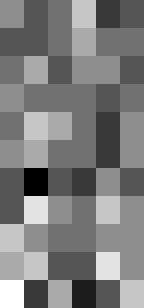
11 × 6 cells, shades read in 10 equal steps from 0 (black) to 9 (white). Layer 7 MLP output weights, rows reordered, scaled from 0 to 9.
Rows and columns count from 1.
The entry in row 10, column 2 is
7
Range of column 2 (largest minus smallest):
8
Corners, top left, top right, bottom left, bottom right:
5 3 9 7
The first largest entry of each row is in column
4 4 2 1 2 2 5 2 1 5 1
